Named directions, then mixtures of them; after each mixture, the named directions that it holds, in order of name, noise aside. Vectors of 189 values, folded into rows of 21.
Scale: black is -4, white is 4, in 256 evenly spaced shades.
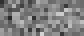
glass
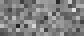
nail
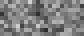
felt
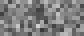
felt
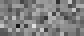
nail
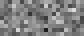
felt, nail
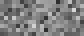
nail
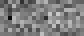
glass, nail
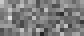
glass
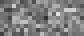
felt, glass, nail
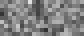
felt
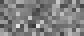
felt, glass, nail
